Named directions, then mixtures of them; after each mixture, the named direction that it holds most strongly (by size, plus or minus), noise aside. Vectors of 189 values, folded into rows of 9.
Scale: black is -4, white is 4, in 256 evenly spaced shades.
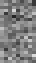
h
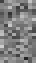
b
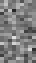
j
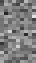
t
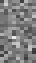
j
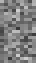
h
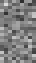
h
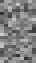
b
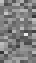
t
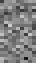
b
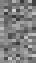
h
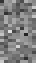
t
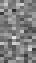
j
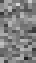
b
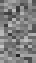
b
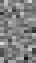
j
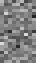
t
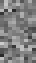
j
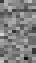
b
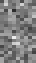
j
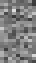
h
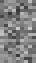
b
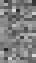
h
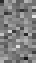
t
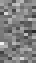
t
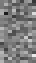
h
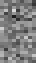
h
